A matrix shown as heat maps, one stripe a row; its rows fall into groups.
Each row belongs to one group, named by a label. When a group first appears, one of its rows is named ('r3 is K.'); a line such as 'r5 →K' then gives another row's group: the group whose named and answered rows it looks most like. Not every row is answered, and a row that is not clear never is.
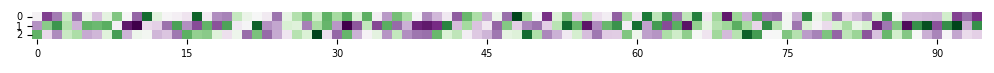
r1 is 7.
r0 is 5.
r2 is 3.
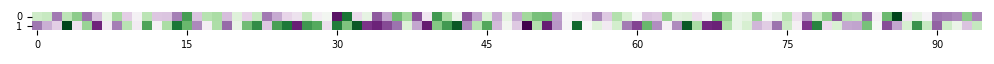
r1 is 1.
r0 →3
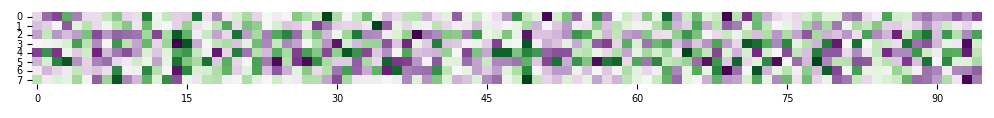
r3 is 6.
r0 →5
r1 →6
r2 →1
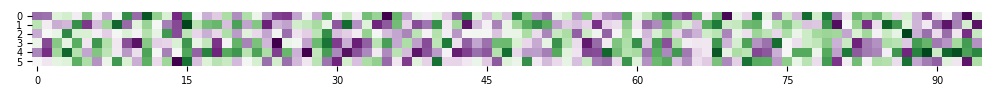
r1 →3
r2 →6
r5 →6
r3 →7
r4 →7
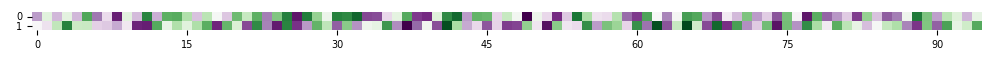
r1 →7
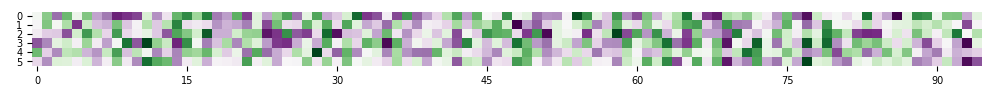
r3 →6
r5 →5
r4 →3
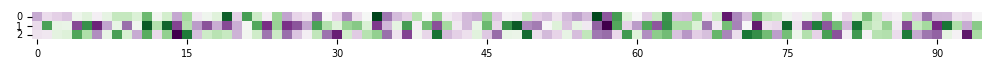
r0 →6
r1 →1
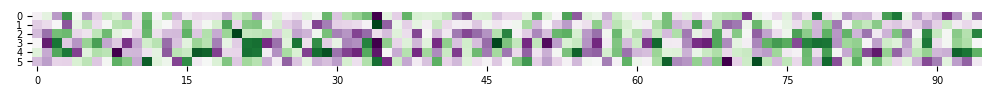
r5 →6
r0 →5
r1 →6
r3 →7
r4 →7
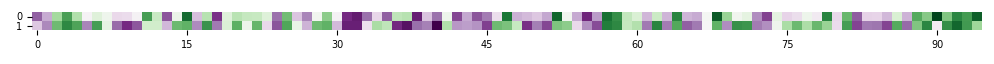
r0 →7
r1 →7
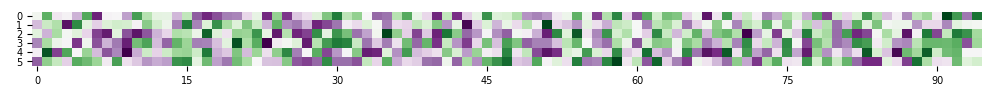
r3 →1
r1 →6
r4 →1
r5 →7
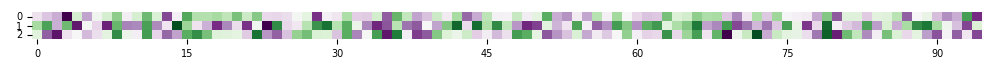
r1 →1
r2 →3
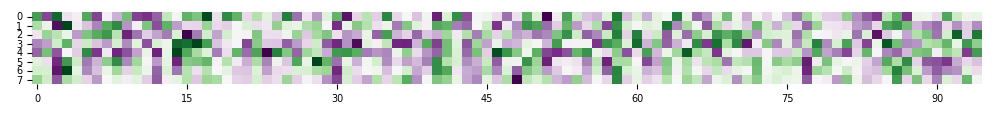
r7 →3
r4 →1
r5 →3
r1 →5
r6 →3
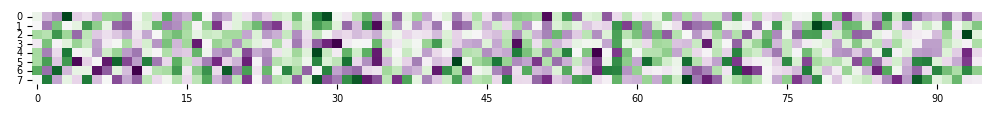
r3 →6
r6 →7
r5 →1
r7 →1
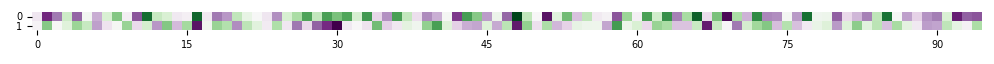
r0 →5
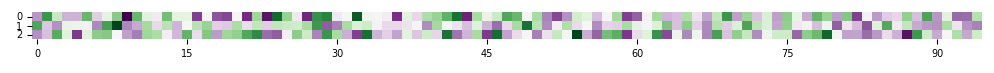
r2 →7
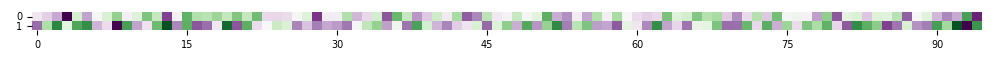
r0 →3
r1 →6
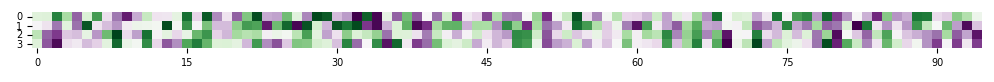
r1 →1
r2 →5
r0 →7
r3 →3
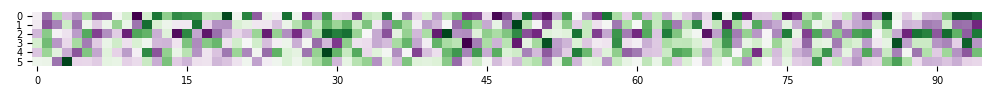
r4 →1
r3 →3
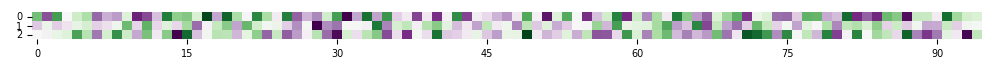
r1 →6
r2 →6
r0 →7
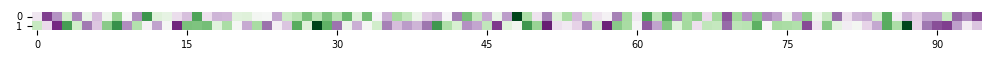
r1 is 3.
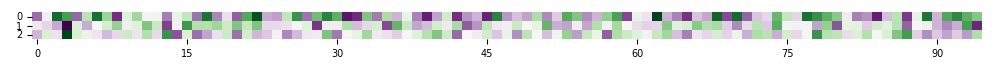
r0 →7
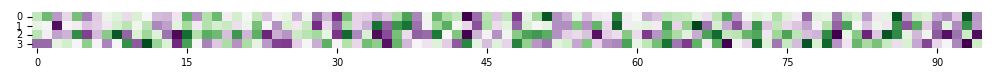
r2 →3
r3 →6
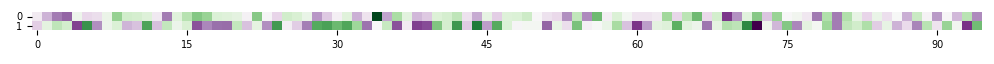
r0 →3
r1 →1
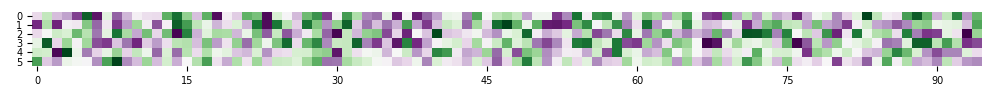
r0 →1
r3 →1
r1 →1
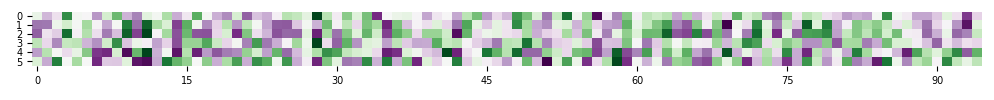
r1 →6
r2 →6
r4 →1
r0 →5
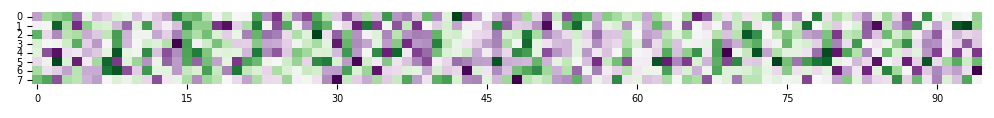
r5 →7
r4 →3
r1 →7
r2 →3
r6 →5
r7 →3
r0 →7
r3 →3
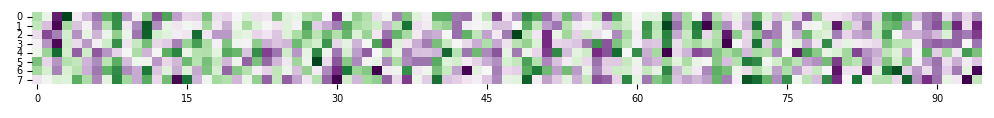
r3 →3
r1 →5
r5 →3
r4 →7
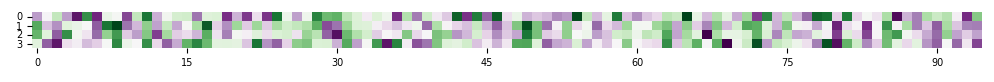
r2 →5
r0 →1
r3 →3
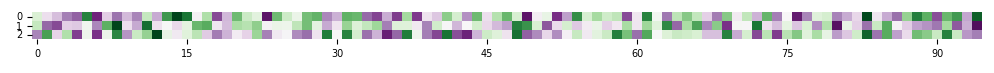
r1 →5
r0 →1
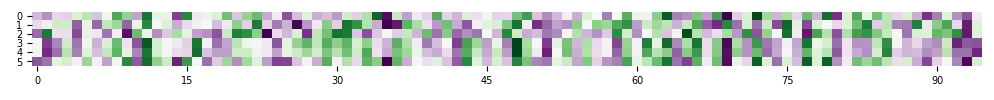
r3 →5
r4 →5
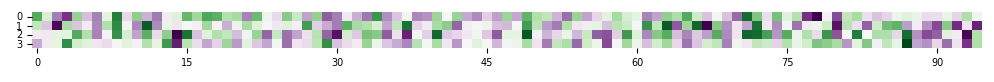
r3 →6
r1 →5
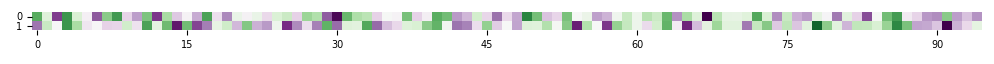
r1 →6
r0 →5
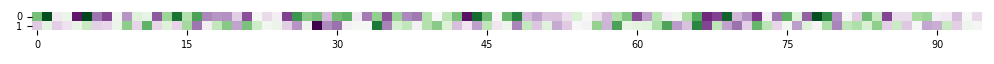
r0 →1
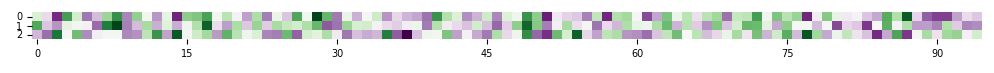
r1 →5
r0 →3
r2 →7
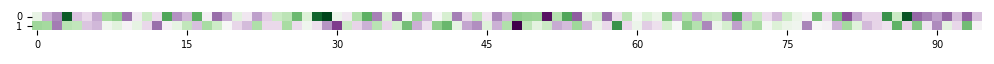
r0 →5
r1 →3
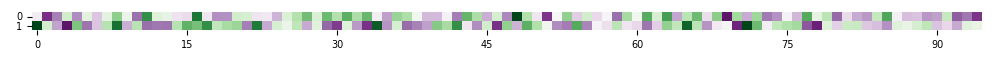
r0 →5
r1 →3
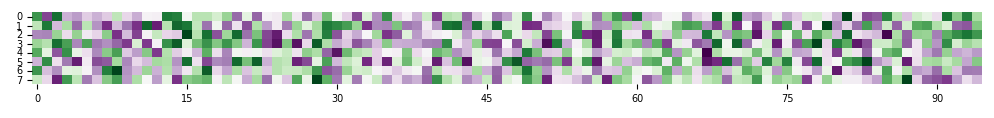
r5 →1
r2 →7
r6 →5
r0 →7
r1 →1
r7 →3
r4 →5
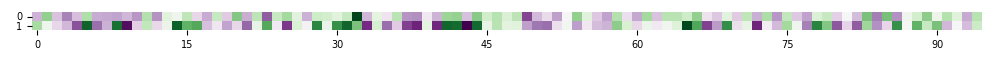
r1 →1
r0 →1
